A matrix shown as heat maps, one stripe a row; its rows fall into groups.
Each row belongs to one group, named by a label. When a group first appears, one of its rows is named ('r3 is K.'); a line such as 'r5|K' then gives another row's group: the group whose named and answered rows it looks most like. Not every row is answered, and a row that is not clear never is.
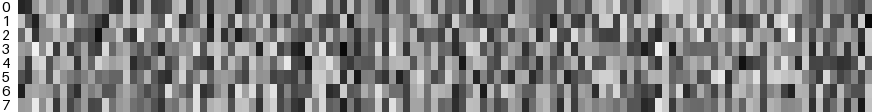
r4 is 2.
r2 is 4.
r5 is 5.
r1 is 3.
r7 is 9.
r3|9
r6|9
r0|5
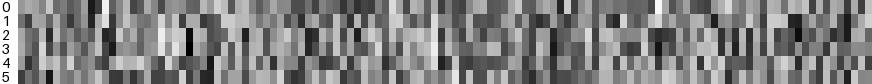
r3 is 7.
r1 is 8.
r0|9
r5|5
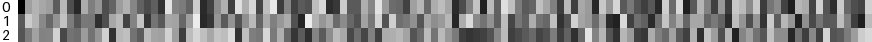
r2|8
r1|4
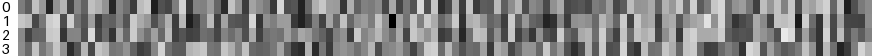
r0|5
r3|8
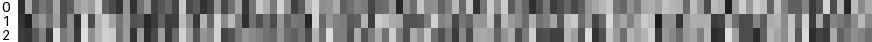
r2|2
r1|2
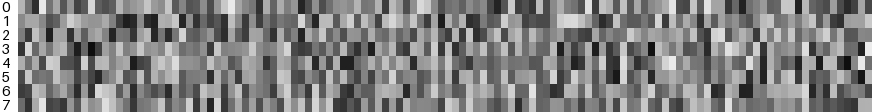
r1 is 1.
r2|5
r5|4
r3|4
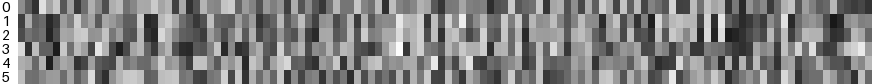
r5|3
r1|1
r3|1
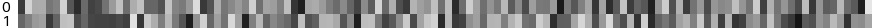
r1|7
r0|4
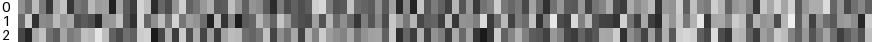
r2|5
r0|5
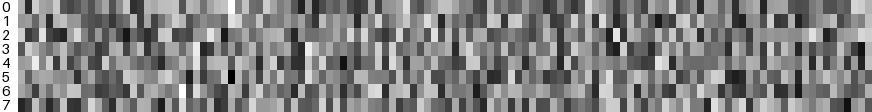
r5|3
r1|7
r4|9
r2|1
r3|4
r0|8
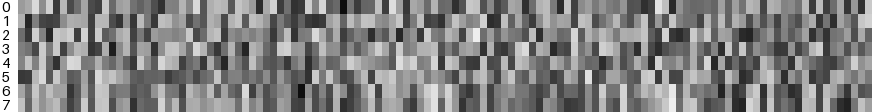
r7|8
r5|2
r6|8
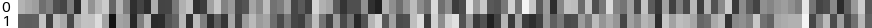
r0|2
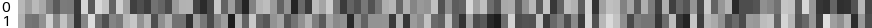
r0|2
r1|3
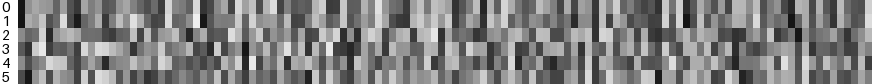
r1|4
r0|9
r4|3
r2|7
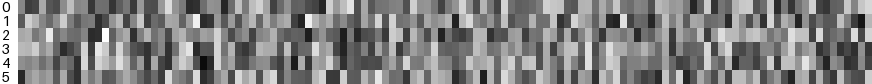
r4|2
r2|9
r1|4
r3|2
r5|9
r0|1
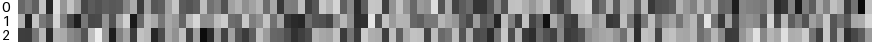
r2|5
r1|8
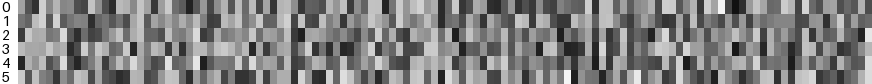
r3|8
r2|4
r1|7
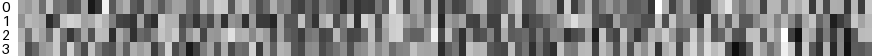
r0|9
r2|8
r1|1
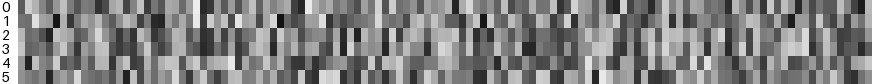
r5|7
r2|5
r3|5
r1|9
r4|8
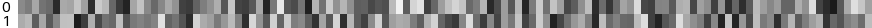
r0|1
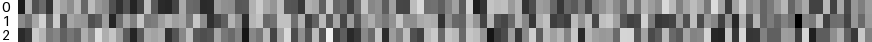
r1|7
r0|5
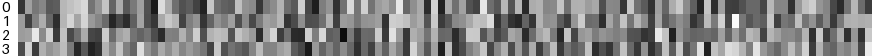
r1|1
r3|4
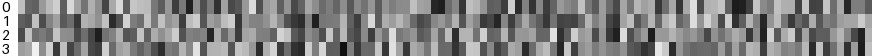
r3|9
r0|3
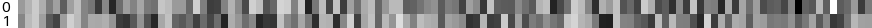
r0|7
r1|1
